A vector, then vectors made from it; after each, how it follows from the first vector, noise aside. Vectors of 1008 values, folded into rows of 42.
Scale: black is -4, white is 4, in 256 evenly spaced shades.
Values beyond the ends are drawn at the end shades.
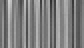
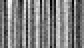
scaled up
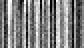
scaled up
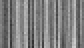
reversed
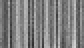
reversed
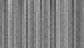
shrunk
